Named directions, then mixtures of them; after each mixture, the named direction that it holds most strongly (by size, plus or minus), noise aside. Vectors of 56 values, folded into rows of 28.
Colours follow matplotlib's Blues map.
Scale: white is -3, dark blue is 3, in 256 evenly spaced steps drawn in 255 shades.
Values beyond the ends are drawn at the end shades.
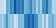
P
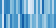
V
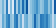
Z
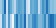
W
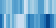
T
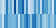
V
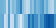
T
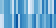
V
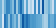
V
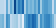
P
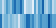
T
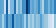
W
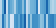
W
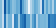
V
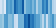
P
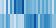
P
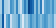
V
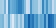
W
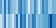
W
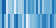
P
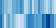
T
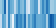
W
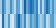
V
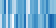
W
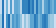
V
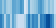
T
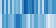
T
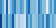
W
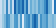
Z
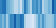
P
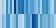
P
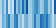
Z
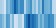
P
